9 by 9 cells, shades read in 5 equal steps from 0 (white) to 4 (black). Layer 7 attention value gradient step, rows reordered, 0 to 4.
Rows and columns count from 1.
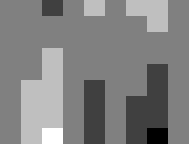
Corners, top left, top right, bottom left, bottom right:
2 2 2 2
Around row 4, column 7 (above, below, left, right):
2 2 2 2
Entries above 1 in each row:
6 8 9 8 8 7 7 7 7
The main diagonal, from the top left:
2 2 2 2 2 2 3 3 2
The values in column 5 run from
1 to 3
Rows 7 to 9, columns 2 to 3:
1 1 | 1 1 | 1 0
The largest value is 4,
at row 9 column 8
